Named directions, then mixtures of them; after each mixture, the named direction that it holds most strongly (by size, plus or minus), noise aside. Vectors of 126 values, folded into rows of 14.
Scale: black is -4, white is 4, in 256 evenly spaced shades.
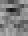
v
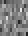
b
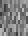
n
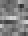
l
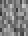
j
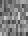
n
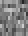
v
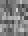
l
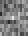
l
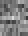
l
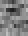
v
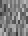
n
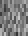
n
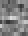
l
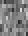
b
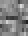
l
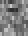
v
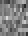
b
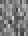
j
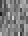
n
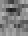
v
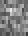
v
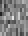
n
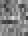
l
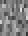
b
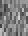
n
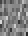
b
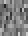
b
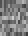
n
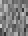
n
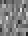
b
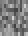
j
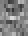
l
